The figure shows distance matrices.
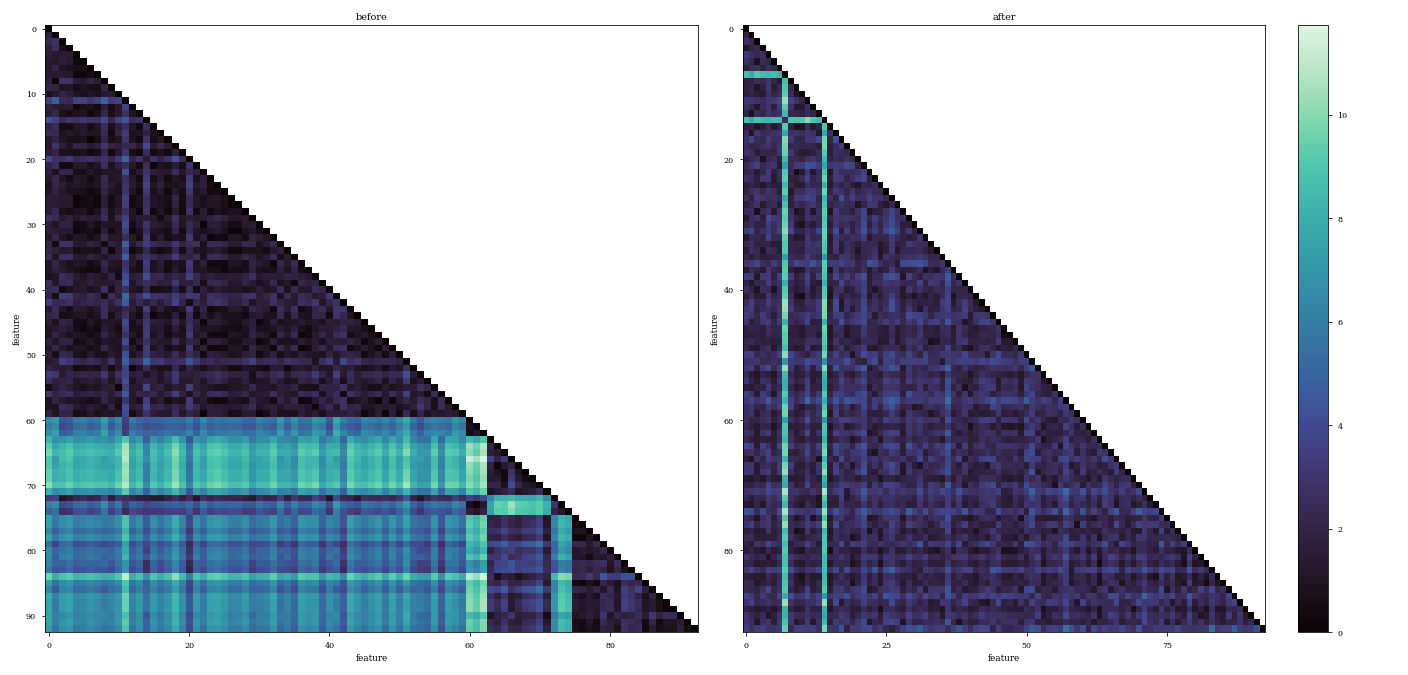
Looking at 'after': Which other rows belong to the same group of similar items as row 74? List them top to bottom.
0, 1, 2, 3, 4, 5, 6, 8, 9, 10, 11, 12, 13, 15, 16, 17, 18, 19, 20, 21, 22, 23, 24, 25, 26, 27, 28, 29, 30, 31, 32, 33, 34, 35, 36, 37, 38, 39, 40, 41, 42, 43, 44, 45, 46, 47, 48, 49, 50, 51, 52, 53, 54, 55, 56, 57, 58, 59, 60, 61, 62, 63, 64, 65, 66, 67, 68, 69, 70, 71, 72, 73, 75, 76, 77, 78, 79, 80, 81, 82, 83, 84, 85, 86, 87, 88, 89, 90, 91, 92
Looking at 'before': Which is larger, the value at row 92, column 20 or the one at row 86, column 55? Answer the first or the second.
the second
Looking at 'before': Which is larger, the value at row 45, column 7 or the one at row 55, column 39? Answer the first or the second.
the second
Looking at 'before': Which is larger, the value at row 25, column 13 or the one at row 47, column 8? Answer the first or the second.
the second
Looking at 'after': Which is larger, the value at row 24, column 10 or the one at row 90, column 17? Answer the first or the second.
the second
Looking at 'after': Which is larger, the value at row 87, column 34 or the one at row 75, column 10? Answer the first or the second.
the first
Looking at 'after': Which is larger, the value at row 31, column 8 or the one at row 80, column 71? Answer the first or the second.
the first
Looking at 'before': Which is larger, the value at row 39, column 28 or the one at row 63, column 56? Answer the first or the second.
the second
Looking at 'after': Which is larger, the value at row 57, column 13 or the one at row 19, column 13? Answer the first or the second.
the first
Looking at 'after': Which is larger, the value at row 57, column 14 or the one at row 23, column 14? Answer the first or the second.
the second
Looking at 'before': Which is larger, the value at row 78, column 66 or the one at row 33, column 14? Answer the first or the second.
the second
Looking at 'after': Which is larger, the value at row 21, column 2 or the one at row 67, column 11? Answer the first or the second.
the first
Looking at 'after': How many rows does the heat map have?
93
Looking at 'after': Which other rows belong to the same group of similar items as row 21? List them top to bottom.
0, 1, 2, 3, 4, 5, 6, 8, 9, 10, 11, 12, 13, 15, 16, 17, 18, 19, 20, 22, 23, 24, 25, 26, 27, 28, 29, 30, 31, 32, 33, 34, 35, 36, 37, 38, 39, 40, 41, 42, 43, 44, 45, 46, 47, 48, 49, 50, 51, 52, 53, 54, 55, 56, 57, 58, 59, 60, 61, 62, 63, 64, 65, 66, 67, 68, 69, 70, 71, 72, 73, 74, 75, 76, 77, 78, 79, 80, 81, 82, 83, 84, 85, 86, 87, 88, 89, 90, 91, 92
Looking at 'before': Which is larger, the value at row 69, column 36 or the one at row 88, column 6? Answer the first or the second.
the first
